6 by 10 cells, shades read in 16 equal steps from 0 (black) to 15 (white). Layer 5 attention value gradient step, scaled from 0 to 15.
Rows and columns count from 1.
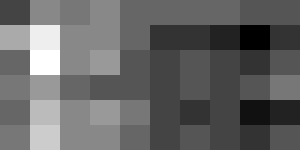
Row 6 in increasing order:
3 4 4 5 5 6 7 8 8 12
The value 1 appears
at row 5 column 9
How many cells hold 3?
6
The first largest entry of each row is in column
2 2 2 2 2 2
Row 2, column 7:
3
